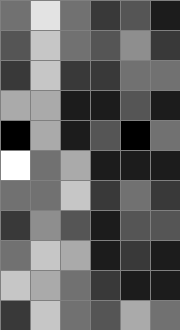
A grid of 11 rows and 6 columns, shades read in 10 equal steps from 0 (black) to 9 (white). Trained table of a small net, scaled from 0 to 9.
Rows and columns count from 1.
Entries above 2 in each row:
4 5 3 3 3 3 4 4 3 3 5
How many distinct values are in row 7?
3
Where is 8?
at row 1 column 2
